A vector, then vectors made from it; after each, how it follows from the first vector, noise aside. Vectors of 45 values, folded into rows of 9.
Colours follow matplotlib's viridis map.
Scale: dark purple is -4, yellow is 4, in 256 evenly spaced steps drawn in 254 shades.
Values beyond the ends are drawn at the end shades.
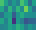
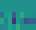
partly zeroed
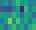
reversed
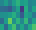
reversed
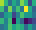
scaled up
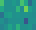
partly zeroed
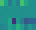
partly zeroed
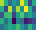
scaled up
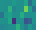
partly zeroed
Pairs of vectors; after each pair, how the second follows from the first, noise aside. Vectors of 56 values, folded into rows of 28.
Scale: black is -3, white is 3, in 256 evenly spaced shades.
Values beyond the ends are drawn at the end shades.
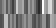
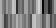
negated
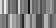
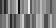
negated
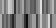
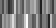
negated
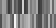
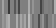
partly zeroed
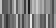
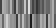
negated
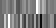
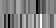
negated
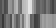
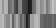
negated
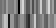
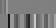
partly zeroed
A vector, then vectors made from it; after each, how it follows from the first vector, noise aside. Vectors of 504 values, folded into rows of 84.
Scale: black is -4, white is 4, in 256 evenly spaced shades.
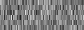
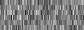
negated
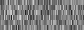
negated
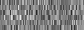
sign-scrambled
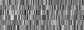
sign-scrambled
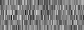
negated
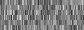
negated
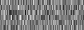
sign-scrambled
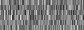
sign-scrambled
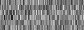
sign-scrambled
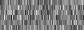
negated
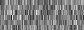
negated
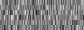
sign-scrambled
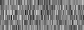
negated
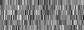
negated
